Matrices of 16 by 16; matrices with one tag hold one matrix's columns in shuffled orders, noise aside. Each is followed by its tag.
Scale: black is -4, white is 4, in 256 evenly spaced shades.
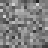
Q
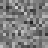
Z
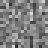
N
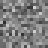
Z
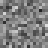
Z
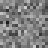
Z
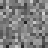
N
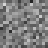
Q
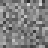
Q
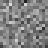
Q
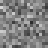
Z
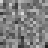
N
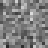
N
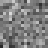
N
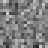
N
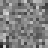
N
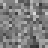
N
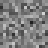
Z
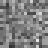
N
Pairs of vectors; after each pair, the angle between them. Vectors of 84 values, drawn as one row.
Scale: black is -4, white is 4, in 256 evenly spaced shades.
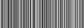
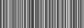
partly opposed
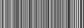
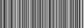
nearly opposite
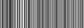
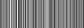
partly opposed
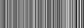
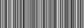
partly opposed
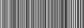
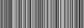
partly opposed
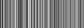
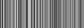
nearly parallel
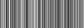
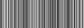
partly aligned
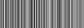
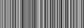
orthogonal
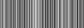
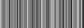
orthogonal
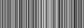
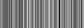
partly aligned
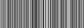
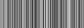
nearly parallel
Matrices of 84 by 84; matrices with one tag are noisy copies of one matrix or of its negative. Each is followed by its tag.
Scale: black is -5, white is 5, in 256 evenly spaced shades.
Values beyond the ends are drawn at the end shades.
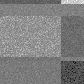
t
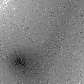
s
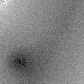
s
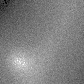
s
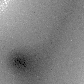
s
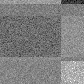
t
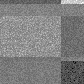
t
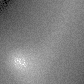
s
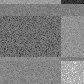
t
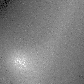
s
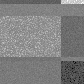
t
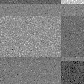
t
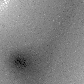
s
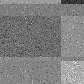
t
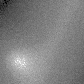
s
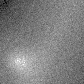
s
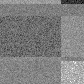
t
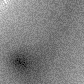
s
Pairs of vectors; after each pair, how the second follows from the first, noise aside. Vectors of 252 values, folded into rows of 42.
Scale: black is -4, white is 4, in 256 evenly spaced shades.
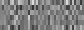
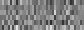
reversed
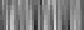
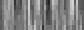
reversed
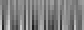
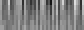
reversed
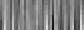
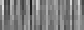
reversed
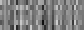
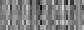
reversed
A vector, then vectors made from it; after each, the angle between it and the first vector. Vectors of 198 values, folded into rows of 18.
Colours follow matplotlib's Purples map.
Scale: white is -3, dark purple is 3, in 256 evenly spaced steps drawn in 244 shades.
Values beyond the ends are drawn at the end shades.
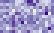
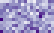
orthogonal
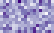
partly opposed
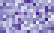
partly aligned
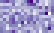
nearly parallel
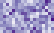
partly opposed
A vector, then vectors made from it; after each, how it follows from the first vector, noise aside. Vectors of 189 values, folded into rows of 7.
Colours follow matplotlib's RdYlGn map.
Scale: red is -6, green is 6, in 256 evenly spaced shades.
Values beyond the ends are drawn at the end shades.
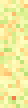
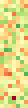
scaled up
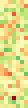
scaled up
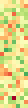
scaled up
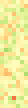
copied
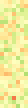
copied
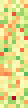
scaled up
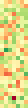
scaled up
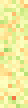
copied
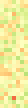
copied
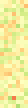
copied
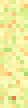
copied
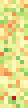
scaled up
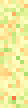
copied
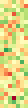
scaled up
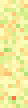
copied
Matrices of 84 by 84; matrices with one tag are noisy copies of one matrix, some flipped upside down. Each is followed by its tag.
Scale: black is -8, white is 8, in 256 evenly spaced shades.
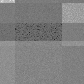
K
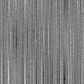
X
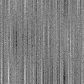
X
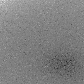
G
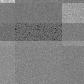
K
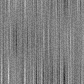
X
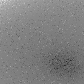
G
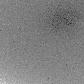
G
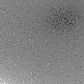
G
